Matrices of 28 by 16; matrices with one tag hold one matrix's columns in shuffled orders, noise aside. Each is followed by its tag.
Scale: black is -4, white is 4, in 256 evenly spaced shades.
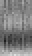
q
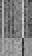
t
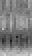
q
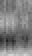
q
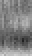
q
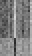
t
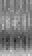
q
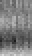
q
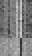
t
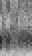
q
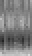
q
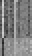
t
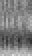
q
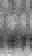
q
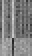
t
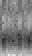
q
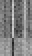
t
